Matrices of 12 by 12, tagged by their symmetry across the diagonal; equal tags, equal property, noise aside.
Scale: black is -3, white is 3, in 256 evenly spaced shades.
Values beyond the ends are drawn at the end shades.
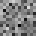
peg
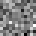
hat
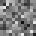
peg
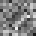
peg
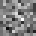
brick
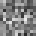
brick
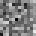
brick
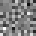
hat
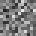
brick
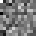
brick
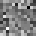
hat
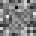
hat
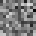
brick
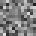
hat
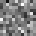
brick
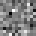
hat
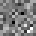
peg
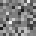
hat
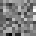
hat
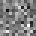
brick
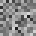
peg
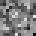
peg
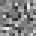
peg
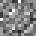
peg
